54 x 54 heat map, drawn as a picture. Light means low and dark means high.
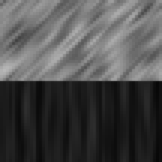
The table splits into 2 rows of 1 panel. Panel 1,1: middling, slanting up to the right. Panel 2,1: very high, streaked downward, faint in contrast.
